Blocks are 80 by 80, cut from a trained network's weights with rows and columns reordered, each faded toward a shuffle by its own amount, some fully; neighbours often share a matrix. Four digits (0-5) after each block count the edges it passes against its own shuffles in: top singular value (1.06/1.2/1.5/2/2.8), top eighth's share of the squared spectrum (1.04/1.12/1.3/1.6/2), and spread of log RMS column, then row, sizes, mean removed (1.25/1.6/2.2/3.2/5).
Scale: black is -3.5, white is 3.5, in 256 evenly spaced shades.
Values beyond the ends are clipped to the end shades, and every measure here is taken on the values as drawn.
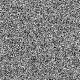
1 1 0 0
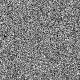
0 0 0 0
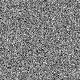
0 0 0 0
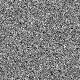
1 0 0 0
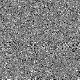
3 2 0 2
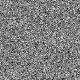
3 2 1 1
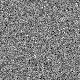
1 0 0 0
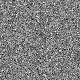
0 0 0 0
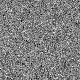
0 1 0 0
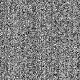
3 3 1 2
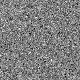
0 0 0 0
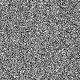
0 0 0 0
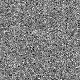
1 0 0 0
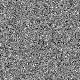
2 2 0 0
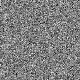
1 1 1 0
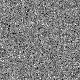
1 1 0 0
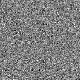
2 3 0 2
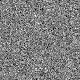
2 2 1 1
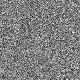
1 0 0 0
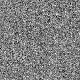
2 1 0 0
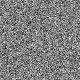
1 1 0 0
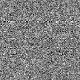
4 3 1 2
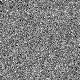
1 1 0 0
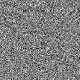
3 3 1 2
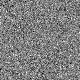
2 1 0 0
